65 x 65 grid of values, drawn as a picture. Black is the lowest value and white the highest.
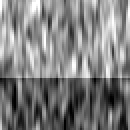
Average level on the scale: 50%. Seam: horizontal, 60% of the way down, the top part higher. Grain: streaks running down.
